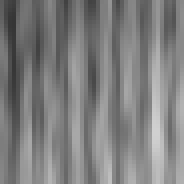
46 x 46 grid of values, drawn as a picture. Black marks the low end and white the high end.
Histogram: bell-shaped. Grain: streaks running down. Ninth with the lowest average: top left. Ninth with the highest average: bottom right. Slope: up to the bottom right. Stripes: upright, repeating 7 times.
